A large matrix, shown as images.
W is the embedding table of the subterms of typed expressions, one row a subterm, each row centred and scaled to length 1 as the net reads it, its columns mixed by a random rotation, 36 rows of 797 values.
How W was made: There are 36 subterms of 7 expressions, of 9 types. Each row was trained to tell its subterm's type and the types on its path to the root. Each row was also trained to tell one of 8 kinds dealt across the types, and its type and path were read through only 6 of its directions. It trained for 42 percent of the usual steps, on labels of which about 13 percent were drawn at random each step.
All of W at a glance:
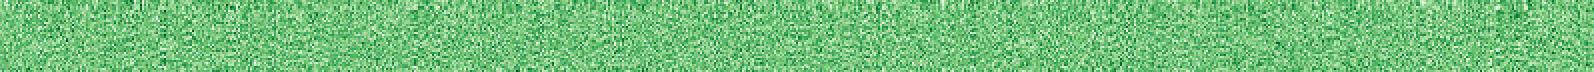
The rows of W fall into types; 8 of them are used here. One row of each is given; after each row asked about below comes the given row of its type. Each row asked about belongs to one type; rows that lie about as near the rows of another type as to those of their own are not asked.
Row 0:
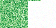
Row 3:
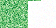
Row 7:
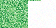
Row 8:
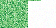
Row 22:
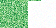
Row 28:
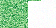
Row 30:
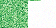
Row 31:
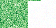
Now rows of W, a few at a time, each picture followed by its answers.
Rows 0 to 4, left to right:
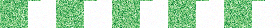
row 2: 3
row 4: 3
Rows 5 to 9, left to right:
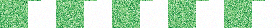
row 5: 31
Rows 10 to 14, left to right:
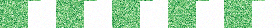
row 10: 22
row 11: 3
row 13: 28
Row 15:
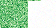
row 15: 30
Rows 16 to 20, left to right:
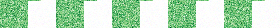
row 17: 31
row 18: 30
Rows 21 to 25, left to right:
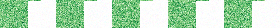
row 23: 8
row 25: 3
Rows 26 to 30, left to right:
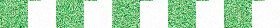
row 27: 31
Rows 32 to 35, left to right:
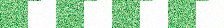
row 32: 31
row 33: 28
